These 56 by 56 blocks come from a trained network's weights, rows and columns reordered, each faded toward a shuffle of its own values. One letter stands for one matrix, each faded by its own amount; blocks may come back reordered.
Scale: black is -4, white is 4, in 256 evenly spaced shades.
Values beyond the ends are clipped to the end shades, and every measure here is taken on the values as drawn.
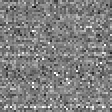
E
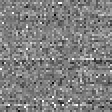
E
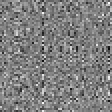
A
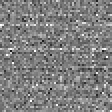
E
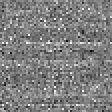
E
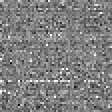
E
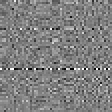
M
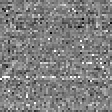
E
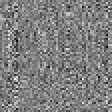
A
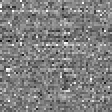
E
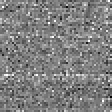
E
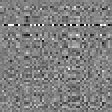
M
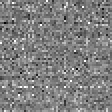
E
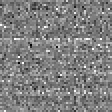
E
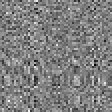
A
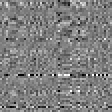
M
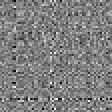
M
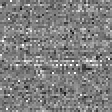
E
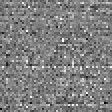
E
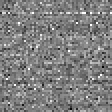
E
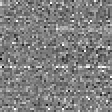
E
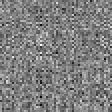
A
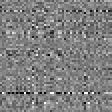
M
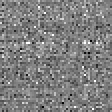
E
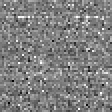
E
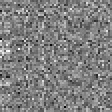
A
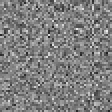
A
